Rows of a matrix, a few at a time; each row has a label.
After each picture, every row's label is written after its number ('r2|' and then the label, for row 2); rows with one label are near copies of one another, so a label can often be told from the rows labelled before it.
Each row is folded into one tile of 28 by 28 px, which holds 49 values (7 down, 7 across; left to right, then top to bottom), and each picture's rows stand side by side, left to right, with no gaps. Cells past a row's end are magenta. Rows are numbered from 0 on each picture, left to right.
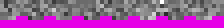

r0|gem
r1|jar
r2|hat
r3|jar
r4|jar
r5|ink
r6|jar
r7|gem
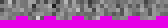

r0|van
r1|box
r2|van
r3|gem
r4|gem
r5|gem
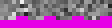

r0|ink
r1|gem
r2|jar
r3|box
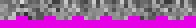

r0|ink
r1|jar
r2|van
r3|van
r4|van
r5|jar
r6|van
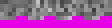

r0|hat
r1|van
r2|gem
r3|gem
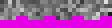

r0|van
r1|hat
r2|jar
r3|ink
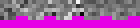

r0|jar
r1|ink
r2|ink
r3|hat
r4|hat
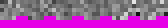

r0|van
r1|jar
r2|hat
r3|hat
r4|ink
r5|ink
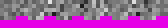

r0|jar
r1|ink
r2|box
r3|van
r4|ink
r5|gem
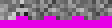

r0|ink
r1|jar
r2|jar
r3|jar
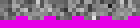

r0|jar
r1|van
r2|jar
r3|box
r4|van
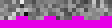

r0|ink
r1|gem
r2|jar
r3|van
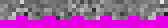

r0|ink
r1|hat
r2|jar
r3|gem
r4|hat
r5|ink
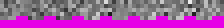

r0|gem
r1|jar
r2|jar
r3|ink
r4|van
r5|ink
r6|ink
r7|van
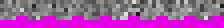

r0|van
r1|box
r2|gem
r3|hat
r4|ink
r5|van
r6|van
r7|box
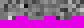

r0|box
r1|hat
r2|jar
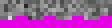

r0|box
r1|jar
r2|gem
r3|hat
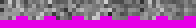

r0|van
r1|ink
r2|jar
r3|ink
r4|hat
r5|van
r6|hat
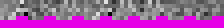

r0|ink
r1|jar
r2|van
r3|ink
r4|van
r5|van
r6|hat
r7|hat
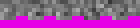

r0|hat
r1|hat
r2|hat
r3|jar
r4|hat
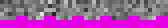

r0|hat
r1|ink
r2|van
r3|van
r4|jar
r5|gem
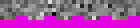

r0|jar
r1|ink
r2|box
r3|box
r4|hat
